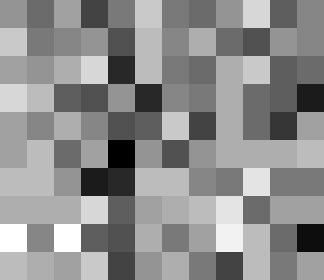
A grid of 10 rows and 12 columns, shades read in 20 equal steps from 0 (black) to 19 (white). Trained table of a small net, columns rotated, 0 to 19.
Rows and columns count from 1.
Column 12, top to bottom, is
10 10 8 2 12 14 9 12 1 12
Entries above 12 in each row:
2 3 5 3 3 5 5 7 5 5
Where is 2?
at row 4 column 12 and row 7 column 4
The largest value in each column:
19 14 19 16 11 15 15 14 18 17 13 14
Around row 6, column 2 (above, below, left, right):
10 14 12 8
